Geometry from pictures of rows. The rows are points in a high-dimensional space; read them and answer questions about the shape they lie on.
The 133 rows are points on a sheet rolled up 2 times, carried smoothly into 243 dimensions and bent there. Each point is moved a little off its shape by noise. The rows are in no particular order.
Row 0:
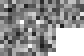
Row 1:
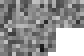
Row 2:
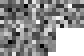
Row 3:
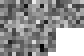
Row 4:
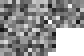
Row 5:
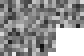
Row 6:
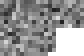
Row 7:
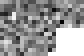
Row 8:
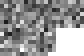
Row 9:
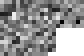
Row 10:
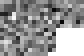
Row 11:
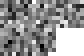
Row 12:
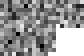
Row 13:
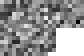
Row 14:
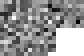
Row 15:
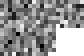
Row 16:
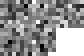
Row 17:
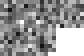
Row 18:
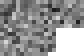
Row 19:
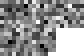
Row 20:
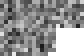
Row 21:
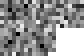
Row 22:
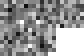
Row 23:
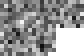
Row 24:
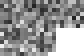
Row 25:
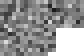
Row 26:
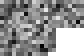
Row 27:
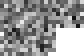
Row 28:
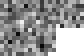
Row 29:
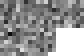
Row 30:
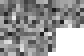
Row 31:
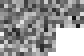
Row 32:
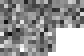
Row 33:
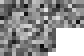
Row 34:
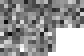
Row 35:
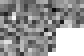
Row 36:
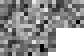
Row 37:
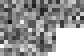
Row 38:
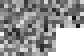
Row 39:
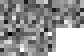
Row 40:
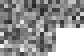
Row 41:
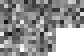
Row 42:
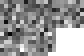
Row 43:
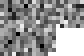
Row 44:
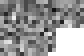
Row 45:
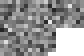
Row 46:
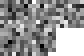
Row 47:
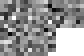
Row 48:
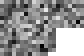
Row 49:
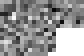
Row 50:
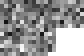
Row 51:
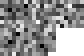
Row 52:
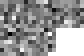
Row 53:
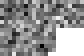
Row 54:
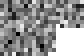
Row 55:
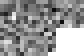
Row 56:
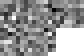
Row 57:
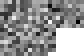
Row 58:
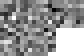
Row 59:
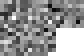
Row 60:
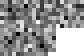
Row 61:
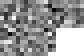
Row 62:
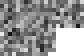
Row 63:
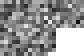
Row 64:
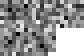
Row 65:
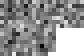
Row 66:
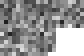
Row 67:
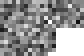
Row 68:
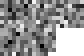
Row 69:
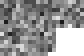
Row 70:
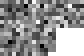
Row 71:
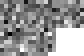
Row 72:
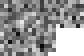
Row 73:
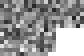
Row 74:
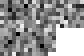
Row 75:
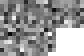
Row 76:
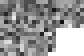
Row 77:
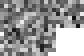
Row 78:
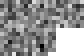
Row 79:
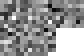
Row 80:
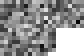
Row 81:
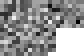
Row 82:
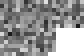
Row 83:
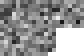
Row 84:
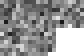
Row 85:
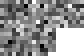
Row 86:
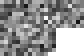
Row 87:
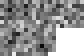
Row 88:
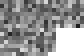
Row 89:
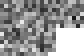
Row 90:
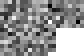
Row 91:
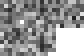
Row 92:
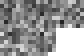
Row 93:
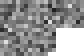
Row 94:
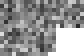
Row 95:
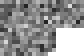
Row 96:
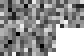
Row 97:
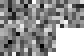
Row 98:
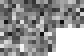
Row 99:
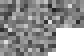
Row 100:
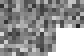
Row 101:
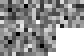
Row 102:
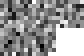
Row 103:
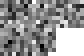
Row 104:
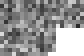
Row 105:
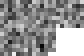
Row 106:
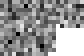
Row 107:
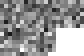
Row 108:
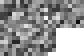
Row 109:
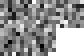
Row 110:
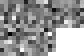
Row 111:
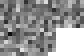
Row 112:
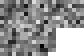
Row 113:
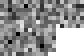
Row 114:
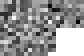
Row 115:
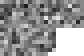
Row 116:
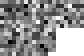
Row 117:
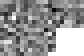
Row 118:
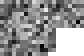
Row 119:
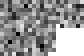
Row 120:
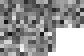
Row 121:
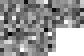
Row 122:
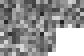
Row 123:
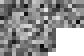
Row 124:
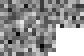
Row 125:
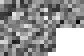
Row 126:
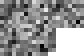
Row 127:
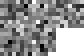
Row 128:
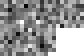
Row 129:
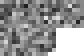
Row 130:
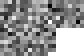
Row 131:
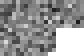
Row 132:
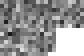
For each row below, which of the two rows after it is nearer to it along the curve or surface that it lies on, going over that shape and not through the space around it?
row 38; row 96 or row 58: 96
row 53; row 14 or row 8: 14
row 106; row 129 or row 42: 42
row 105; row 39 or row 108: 108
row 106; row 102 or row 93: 102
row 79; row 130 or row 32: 130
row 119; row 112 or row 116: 116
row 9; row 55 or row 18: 55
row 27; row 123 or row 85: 85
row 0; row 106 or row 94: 106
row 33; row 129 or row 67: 67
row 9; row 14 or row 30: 14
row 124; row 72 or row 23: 72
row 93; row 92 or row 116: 92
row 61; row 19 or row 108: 108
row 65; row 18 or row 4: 4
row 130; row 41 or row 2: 41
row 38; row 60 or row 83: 60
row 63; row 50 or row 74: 50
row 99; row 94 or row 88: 88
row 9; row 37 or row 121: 121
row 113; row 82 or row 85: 85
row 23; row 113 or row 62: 113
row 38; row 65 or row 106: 106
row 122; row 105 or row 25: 25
